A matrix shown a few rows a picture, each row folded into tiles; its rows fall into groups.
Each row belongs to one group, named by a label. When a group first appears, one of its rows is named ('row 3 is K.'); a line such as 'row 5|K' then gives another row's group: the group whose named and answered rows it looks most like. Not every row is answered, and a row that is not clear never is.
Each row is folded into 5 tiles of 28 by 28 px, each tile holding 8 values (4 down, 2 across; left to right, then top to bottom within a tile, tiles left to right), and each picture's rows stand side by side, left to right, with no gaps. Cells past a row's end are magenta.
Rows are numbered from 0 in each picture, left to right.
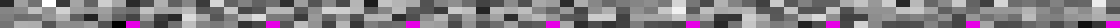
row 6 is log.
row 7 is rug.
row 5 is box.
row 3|rug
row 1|box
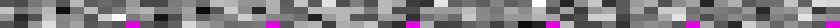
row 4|rug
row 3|rug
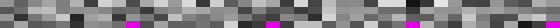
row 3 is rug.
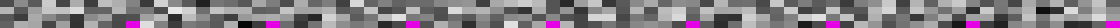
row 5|box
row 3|log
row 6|log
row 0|log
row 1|rug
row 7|box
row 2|box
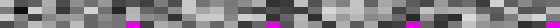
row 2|log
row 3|box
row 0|box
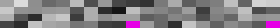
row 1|rug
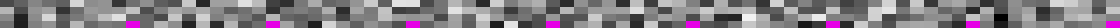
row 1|log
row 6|log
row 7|box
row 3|log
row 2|rug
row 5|box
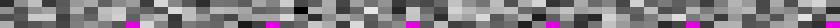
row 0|rug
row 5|log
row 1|rug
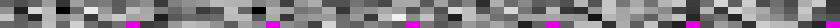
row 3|box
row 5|log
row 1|box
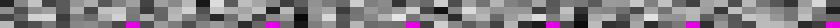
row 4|box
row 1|log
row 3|log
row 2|box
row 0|rug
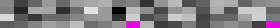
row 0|box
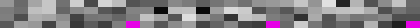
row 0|log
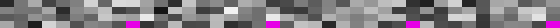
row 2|log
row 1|box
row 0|rug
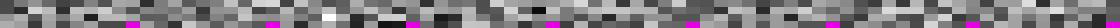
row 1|rug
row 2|rug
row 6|log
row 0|rug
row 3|box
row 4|log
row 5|rug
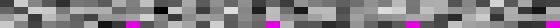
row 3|box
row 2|rug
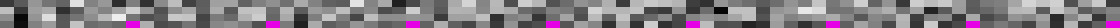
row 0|box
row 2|box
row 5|rug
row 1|rug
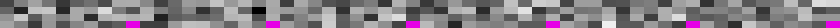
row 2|rug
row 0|rug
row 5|rug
